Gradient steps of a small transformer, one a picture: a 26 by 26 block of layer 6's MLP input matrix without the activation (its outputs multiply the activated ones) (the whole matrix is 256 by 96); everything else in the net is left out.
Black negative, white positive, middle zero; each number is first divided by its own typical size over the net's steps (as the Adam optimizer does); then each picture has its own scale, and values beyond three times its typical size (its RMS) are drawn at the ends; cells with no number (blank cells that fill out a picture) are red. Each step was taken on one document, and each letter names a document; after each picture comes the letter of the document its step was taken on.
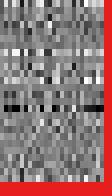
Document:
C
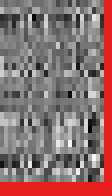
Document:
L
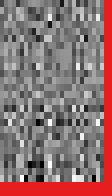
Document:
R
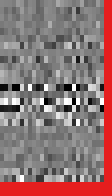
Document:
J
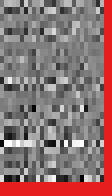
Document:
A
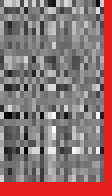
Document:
A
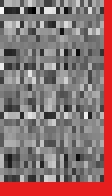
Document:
A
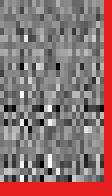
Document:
R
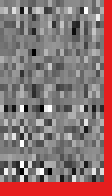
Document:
R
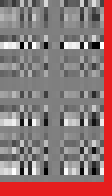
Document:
L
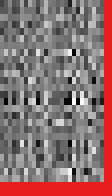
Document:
J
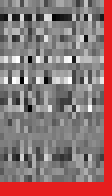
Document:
J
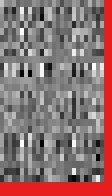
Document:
R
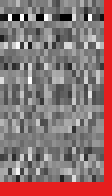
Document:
J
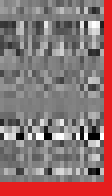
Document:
L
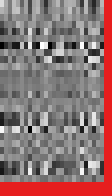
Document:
L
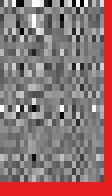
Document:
C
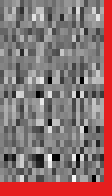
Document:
C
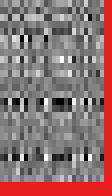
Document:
J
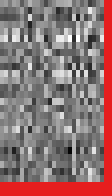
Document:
J
